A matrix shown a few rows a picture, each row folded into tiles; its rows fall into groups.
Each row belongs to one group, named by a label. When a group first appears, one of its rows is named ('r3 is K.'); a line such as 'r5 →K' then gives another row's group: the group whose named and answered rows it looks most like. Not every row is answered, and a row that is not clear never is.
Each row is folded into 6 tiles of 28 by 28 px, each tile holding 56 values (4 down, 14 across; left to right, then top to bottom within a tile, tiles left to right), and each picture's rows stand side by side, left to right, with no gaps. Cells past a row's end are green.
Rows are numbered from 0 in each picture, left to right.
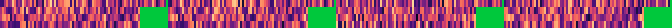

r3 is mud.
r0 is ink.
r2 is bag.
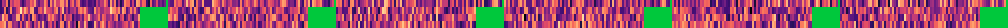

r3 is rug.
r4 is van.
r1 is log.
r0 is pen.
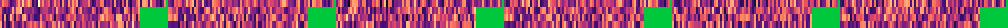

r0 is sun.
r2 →sun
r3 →log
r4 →bag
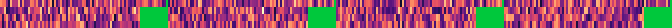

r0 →bag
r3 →mud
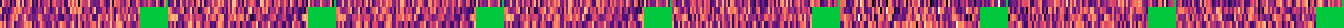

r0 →sun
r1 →mud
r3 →mud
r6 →pen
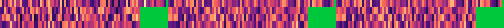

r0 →rug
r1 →log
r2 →log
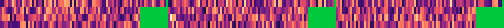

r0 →ink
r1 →pen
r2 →rug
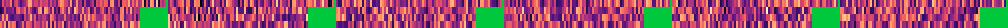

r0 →pen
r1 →bag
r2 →log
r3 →van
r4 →van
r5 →mud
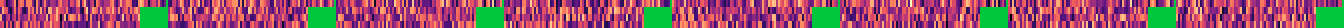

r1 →ink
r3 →bag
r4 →van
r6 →rug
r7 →sun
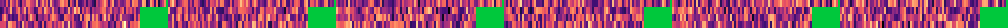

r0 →pen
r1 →sun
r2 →van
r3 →rug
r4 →van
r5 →sun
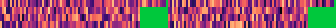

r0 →bag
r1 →rug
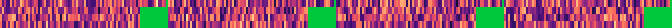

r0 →bag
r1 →rug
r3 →sun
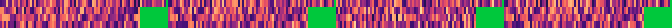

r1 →ink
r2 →bag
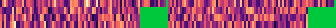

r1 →pen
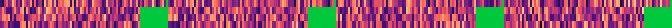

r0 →ink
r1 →log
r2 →sun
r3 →van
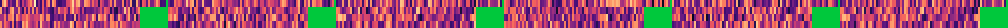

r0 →sun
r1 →log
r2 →mud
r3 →van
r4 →rug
